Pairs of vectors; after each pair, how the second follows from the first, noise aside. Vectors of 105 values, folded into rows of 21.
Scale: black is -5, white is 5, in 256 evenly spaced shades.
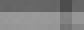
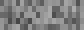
shuffled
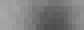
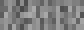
shuffled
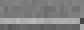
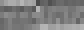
wrapped around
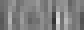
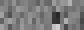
sign-scrambled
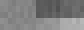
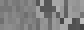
sign-scrambled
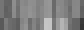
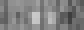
wrapped around
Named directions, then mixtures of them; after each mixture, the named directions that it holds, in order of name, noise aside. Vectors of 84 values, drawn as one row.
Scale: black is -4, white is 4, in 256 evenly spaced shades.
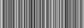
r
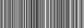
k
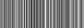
k, r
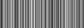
r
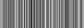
k, r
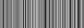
k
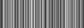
r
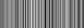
k, r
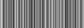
r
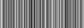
r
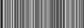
k, r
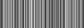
r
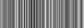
k, r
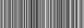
k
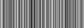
r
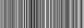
k, r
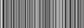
k, r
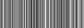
k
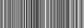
k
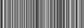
k, r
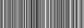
k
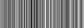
k, r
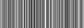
k, r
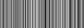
k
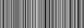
k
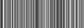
k, r
